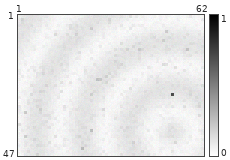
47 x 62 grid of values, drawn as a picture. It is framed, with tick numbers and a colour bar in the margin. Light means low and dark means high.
Rings: centred on the bottom right. Slope: none. Seam: none. Average level on the scale: 10%. Histogram: skewed, a long tail of high values. Mirror symmetry: none.
